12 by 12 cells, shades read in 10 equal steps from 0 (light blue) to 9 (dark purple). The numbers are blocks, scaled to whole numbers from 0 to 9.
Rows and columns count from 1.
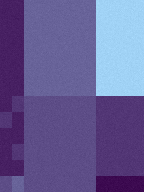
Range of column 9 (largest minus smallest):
9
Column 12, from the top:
0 0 0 0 0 0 7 7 7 7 7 9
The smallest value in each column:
6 5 5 5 5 5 5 5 0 0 0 0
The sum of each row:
46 46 46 46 46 46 79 79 80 79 80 83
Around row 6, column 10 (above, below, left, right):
0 7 0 0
